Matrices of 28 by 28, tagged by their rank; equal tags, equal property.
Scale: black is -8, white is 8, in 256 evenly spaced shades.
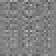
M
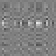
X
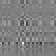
X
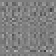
M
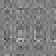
M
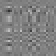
X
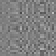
M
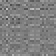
M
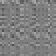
X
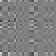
X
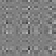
X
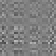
X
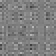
M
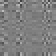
X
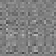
M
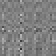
M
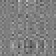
M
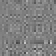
M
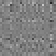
M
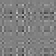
X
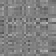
M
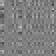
X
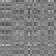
X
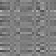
X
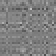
M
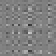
X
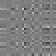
X
